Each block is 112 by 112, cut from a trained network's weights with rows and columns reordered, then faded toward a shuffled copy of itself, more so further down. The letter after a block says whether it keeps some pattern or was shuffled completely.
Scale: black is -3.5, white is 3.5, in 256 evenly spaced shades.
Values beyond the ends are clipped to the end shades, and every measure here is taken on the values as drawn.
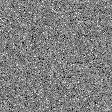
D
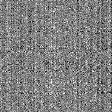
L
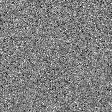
D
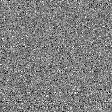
L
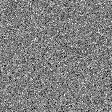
D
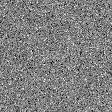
D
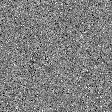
D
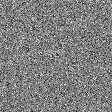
D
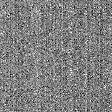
L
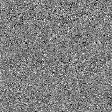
L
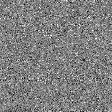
L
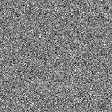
L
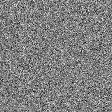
D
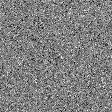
D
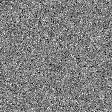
D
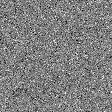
D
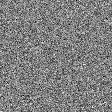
D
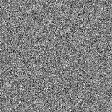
L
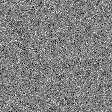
D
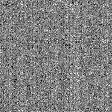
L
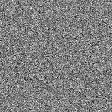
L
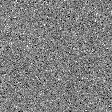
D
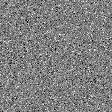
D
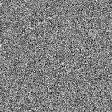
L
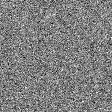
D
